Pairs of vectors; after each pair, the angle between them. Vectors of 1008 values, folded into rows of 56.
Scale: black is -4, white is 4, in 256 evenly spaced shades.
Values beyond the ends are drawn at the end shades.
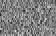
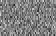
partly opposed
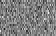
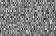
nearly opposite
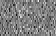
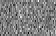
nearly parallel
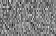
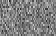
nearly opposite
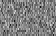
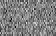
orthogonal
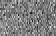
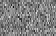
partly opposed
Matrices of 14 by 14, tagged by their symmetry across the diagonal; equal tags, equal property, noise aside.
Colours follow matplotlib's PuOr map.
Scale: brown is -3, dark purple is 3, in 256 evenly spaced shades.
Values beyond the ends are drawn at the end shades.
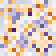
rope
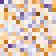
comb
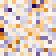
comb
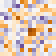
rope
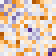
rope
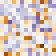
comb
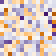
comb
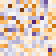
comb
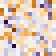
comb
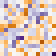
rope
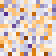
comb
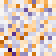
comb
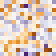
comb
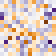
comb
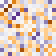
rope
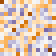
rope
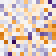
comb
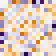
rope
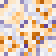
rope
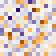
rope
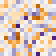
rope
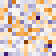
comb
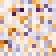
comb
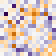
rope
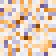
rope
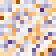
rope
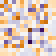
rope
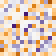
rope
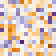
comb
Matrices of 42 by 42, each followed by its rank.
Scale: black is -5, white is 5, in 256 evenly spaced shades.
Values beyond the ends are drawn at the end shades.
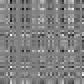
two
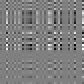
one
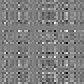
two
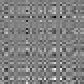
two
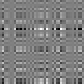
one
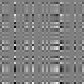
one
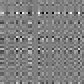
two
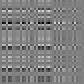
one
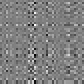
two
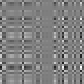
one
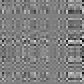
two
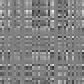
two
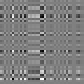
one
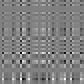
one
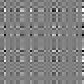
one
